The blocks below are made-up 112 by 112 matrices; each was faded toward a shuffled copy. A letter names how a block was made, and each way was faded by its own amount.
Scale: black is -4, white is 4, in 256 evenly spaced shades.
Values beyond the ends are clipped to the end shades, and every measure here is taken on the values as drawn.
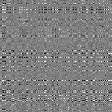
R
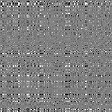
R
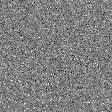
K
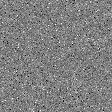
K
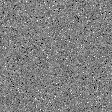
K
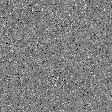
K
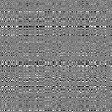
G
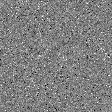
K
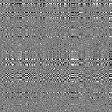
G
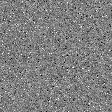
K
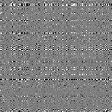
R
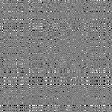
R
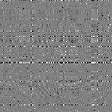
R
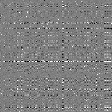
R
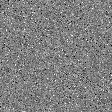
K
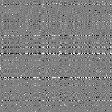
G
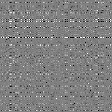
R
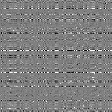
G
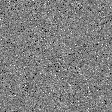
K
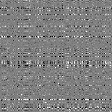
R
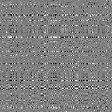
R
